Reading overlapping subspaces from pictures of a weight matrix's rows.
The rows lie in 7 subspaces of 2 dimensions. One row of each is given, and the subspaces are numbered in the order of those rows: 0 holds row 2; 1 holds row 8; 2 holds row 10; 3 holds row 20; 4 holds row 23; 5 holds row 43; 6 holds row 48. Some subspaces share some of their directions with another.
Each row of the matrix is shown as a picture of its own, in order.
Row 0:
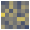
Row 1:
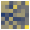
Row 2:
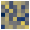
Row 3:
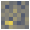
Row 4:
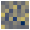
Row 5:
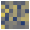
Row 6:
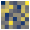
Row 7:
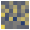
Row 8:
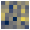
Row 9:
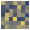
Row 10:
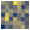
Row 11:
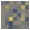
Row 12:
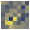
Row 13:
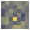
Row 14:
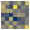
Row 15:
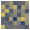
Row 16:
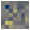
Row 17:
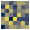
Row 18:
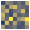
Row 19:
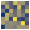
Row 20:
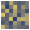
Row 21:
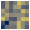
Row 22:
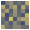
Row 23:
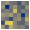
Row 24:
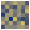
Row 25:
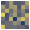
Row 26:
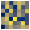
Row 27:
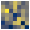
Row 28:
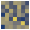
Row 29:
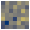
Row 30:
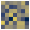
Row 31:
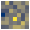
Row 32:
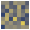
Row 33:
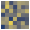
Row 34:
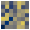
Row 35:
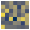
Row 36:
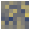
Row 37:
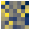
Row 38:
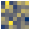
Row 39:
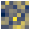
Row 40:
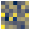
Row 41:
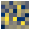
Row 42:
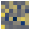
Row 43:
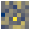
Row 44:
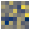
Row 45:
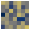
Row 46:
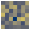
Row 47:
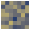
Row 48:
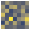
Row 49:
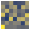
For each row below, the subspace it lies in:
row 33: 3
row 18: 6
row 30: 6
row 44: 6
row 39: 5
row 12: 4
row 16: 4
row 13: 5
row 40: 2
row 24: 6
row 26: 3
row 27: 2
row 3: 4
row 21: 1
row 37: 5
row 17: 3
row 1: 0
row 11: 4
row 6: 3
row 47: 5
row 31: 5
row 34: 1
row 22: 5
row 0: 0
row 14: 0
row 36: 6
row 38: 3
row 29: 1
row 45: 0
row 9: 3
